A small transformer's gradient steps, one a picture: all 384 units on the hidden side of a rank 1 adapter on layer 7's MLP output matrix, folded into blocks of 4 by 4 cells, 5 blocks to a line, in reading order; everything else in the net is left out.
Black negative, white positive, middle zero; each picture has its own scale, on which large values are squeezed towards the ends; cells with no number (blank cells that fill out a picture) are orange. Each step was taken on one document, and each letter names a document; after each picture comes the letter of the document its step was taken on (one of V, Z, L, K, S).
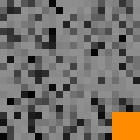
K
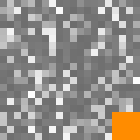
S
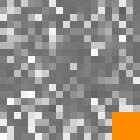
K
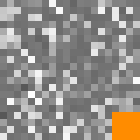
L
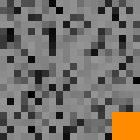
S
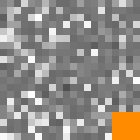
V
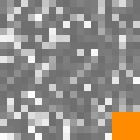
V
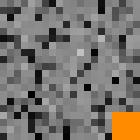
V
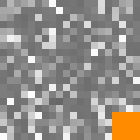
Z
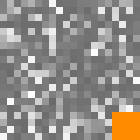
L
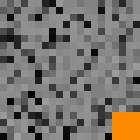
V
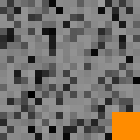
S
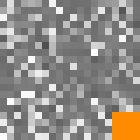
K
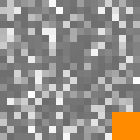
S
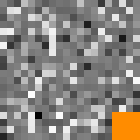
S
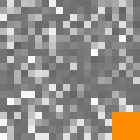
K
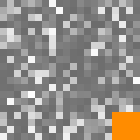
L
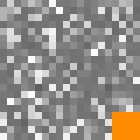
L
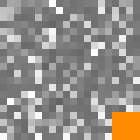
Z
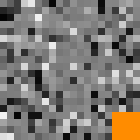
Z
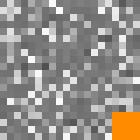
S
